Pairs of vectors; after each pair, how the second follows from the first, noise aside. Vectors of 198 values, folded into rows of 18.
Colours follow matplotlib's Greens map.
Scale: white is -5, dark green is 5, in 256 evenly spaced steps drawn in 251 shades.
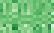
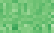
shrunk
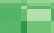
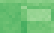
shrunk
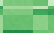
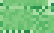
sign-scrambled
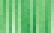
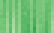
shrunk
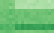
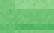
shrunk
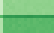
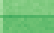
shrunk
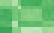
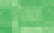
shrunk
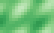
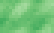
shrunk
